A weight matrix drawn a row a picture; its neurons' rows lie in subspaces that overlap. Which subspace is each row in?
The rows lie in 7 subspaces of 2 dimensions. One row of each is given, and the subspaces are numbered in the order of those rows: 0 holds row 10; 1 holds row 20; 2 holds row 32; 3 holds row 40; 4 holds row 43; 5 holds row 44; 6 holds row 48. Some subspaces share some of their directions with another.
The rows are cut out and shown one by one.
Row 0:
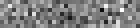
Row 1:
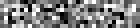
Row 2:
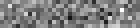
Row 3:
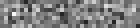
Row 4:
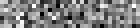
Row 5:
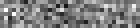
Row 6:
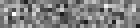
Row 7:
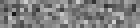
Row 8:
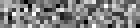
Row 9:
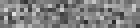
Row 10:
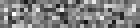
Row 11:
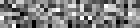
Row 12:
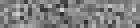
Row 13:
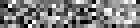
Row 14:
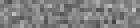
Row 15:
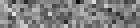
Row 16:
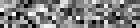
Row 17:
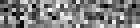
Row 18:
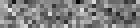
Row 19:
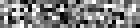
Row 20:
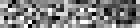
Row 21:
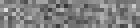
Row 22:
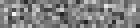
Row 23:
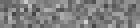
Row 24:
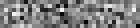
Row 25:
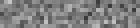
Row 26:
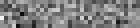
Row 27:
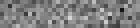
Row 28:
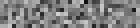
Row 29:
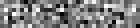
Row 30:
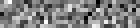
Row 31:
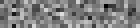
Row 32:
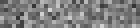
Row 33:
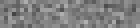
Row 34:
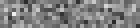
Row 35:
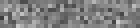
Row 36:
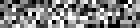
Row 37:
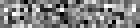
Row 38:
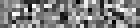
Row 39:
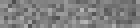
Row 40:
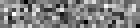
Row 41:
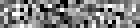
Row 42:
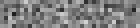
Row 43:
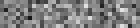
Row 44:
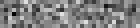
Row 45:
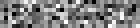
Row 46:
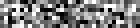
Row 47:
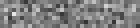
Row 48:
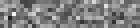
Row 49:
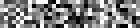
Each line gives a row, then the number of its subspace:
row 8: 3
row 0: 0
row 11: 5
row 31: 5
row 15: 1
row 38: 4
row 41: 6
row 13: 1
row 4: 2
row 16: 6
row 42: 2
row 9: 5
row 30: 3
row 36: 0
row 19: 2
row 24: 6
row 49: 4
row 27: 0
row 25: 3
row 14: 3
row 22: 5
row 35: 5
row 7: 1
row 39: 1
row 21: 4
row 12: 6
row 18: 1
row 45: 0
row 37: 6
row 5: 4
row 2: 0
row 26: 5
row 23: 3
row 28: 2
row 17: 2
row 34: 1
